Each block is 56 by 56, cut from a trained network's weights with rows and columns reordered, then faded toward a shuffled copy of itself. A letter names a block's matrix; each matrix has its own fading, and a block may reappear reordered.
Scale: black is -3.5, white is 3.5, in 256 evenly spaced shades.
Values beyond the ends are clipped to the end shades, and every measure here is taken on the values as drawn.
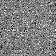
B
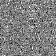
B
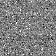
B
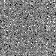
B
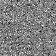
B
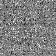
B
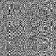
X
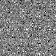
B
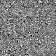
B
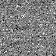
B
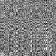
X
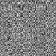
X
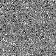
B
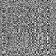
X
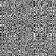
X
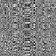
X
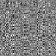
X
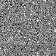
B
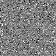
B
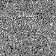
B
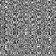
X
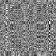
X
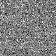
B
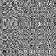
X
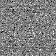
B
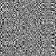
X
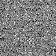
B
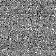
B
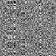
X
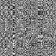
X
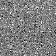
B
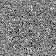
B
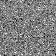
B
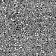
B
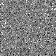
B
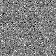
B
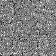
B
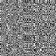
X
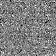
B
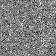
B
